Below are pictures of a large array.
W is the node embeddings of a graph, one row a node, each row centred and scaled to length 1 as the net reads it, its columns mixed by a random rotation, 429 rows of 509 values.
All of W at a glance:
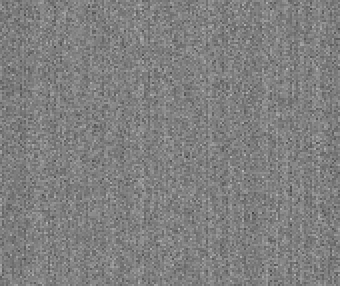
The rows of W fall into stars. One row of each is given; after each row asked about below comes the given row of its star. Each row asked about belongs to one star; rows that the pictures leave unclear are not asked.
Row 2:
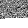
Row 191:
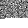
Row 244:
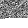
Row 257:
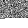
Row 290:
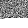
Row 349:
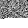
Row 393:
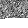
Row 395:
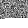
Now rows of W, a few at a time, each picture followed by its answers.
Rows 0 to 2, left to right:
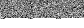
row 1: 244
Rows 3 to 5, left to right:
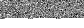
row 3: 257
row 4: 191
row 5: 257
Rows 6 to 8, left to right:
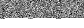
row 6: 349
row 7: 395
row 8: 257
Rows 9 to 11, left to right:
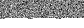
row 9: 2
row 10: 395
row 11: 2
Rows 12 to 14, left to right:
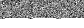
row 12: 244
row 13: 395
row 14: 257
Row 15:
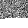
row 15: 2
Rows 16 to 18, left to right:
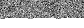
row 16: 290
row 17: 2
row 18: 191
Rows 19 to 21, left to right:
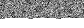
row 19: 191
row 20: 393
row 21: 393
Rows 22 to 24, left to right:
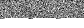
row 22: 191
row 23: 393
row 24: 191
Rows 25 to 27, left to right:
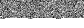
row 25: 2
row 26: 244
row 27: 393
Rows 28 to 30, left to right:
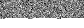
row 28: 2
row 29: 191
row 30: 290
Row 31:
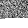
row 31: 191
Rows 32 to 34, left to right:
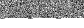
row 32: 290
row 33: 395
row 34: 2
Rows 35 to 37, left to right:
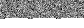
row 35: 393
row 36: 2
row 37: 2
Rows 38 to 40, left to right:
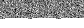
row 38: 257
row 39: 395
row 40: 395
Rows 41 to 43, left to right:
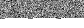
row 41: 395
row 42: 393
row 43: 349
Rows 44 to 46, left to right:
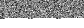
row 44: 349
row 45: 2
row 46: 2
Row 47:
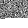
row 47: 349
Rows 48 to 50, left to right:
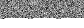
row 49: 2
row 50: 395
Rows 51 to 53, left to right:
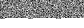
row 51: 244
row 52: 257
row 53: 2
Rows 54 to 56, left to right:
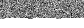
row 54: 191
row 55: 349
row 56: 257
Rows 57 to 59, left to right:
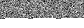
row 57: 395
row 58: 191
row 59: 393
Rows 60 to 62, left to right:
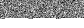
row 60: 395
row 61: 393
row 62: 244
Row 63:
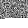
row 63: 395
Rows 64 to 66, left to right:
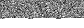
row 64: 191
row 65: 393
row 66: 393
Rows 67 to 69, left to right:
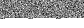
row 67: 257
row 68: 257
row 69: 2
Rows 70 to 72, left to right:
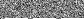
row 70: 2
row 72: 257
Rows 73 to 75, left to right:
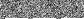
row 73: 393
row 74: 2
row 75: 349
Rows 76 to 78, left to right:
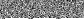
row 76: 191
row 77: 2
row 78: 244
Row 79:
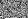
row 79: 2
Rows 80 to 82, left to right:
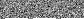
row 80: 393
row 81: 349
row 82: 2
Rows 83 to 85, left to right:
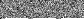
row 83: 2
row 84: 257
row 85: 393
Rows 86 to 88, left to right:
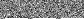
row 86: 290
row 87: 191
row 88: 2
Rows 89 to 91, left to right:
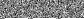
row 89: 257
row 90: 257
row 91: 244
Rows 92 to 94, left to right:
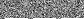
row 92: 395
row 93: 257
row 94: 349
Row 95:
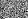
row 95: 349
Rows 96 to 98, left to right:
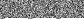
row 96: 290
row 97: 2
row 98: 191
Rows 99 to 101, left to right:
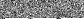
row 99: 244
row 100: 395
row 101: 349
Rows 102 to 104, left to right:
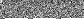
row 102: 244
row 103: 393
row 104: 393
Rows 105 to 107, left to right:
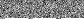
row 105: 395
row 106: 393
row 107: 393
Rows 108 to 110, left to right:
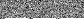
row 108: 2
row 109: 244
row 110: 191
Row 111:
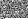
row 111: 290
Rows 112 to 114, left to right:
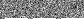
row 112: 2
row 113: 244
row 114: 2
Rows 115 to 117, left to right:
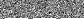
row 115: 257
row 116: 393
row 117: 257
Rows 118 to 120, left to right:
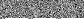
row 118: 2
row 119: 393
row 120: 191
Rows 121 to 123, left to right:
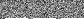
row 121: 2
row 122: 395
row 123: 2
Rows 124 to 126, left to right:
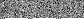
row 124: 257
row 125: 191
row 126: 393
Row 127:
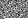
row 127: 395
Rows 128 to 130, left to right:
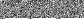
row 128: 244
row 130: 257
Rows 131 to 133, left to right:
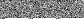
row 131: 257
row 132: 244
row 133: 257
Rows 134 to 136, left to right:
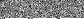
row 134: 290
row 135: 2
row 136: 395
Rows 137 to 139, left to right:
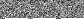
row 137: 393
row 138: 244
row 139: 244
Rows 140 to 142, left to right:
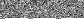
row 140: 257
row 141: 244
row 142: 395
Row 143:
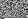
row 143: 244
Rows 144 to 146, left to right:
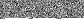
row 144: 349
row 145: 290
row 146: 244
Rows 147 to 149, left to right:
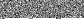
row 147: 257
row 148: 290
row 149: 2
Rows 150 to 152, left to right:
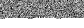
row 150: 393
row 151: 2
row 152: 257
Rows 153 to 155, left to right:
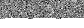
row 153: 191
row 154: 393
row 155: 290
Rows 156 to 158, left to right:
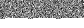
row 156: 349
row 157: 191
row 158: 2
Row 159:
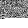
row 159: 395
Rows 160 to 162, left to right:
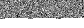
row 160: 290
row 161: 395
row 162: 2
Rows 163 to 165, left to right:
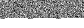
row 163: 349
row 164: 191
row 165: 191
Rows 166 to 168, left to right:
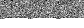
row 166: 244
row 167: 395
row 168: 244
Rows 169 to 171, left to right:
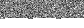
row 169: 290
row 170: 349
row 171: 393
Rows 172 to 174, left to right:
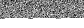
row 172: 244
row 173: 395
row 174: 395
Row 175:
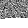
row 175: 191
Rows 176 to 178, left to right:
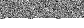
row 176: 290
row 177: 393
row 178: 2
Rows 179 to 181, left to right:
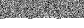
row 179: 2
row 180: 2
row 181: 290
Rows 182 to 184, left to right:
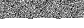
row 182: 257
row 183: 393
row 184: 244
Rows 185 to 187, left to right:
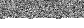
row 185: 349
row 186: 393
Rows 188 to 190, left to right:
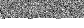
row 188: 290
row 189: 191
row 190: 257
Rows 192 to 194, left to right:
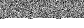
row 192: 2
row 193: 395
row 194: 393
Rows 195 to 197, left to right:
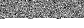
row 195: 257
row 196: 191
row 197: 290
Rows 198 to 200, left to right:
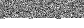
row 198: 349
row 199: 290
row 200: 349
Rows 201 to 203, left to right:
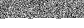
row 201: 349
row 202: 244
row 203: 257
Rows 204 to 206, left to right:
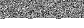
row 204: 393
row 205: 257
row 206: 395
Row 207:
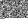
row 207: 244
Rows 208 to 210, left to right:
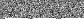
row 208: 349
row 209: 191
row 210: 393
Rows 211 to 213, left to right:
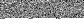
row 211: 257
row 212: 290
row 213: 395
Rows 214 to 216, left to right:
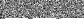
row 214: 2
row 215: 349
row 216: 257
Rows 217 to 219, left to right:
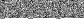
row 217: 290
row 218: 257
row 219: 395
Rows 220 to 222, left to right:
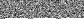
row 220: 257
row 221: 191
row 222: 191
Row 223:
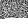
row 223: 395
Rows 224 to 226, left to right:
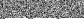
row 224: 2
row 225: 349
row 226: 244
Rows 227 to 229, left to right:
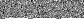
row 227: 395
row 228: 257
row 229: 393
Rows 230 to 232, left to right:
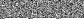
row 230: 244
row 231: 257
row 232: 257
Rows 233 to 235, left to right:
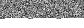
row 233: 2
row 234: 290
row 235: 393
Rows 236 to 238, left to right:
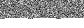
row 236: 257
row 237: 393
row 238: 349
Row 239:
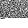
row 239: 290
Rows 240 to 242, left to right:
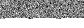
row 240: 2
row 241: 191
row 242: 191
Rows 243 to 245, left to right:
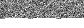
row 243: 349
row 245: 290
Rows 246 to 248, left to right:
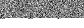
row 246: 191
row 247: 349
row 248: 395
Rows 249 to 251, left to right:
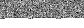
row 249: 257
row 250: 290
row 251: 393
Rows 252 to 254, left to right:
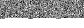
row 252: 349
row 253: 244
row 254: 290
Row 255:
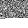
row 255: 393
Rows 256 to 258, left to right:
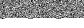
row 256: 244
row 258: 257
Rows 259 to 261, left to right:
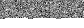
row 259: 2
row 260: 393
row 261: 244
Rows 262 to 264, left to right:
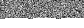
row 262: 290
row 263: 349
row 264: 191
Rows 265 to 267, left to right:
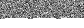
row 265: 191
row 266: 2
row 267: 349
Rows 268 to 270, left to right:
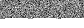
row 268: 244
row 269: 244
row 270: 290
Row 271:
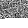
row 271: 257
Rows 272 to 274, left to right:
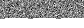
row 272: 290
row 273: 191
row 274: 395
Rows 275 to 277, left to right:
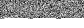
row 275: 349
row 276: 244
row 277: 290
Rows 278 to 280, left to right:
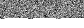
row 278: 349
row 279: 393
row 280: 191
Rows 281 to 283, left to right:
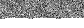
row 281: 393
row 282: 393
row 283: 2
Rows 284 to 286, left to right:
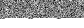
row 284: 191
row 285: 2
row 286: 257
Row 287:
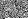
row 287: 349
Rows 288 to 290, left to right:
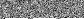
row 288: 393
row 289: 2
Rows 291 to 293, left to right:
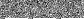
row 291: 349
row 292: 393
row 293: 393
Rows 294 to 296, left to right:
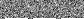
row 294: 349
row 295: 393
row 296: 393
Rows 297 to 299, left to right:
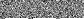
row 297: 244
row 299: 244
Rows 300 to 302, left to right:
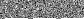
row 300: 191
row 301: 395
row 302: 349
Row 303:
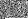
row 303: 393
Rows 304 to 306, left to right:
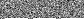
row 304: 191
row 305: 395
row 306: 244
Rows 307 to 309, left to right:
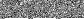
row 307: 244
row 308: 349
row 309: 244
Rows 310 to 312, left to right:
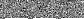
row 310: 191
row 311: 393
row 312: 244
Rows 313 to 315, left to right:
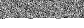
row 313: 395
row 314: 257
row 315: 290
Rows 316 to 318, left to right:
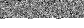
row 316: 244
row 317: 2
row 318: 257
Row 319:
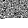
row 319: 257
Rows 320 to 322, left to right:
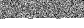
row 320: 244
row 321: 290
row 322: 349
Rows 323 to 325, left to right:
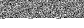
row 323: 244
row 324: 290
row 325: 290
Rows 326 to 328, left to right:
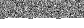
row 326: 349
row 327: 349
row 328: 349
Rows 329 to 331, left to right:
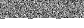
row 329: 349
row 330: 257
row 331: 244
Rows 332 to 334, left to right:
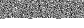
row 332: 191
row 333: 395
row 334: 257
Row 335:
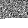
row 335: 393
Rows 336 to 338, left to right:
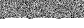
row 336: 2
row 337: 393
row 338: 257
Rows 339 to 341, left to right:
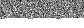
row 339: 393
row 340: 257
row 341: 2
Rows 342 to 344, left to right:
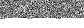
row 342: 393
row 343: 191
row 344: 349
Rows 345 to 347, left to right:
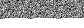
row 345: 393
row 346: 395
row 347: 290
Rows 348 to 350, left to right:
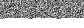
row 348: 257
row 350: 393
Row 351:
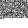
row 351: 2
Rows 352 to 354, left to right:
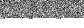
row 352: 290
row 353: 349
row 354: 393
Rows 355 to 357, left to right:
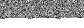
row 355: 244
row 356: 393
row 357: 349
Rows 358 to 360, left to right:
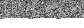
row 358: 191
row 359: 393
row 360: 393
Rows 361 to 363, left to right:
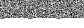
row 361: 257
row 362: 395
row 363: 257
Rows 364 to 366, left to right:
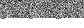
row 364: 393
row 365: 191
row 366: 191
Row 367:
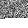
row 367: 290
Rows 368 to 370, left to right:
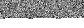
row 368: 290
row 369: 393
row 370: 2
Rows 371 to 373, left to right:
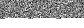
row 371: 349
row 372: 244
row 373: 290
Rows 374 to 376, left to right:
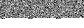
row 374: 395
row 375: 2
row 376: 2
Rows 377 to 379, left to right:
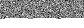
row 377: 393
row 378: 257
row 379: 395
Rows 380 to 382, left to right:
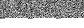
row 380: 2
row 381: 2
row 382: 2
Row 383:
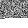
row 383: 395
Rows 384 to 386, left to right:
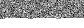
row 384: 393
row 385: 244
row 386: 290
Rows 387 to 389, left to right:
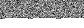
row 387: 393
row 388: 349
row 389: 393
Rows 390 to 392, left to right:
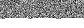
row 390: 244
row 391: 191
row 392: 257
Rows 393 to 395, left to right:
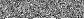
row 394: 2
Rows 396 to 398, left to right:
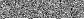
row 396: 244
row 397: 257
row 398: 257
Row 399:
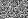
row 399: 395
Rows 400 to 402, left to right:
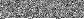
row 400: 393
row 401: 290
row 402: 244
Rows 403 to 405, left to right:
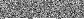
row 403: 290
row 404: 349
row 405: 257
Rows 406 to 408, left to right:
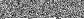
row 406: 244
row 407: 257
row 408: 395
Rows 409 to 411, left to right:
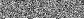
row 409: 393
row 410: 257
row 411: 191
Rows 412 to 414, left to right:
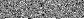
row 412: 257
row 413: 257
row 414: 2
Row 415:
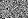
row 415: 191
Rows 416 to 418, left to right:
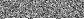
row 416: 393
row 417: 257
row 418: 191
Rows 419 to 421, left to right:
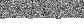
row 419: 2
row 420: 257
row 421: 191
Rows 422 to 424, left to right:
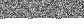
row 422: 244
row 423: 290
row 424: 2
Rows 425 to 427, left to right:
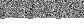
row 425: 395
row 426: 349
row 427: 191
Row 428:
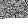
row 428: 257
